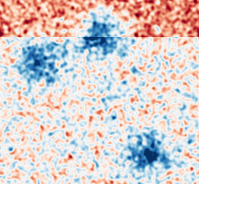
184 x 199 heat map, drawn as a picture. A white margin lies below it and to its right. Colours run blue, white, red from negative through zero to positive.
The bottom right is the ninth with the lowest average. There are three dips. A horizontal seam about 20% of the way down splits the table, and the top part is higher. No lone cell stands out from its neighbours.
